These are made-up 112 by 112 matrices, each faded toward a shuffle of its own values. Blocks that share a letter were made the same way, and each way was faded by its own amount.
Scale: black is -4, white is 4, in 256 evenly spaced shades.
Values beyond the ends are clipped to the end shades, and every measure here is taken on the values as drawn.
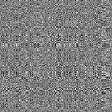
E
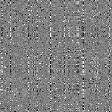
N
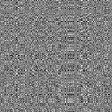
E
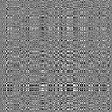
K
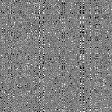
N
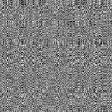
E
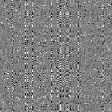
N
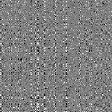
N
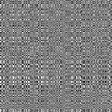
K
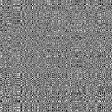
E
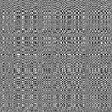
K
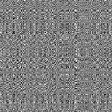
E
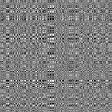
K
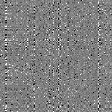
N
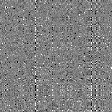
N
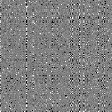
N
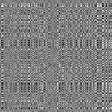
K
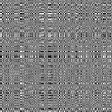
K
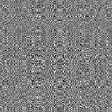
E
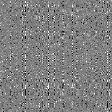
N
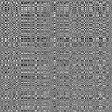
K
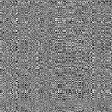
E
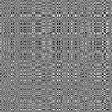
K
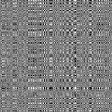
K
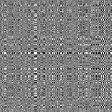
K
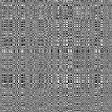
K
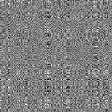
E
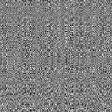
E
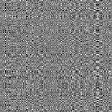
E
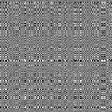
K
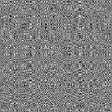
E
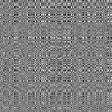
K
